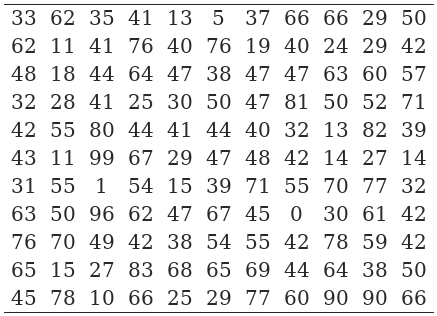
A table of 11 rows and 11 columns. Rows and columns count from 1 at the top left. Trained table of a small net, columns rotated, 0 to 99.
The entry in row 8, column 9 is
30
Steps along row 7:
up down up down up up down up up down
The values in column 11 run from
14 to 71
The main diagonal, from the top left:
33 11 44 25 41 47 71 0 78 38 66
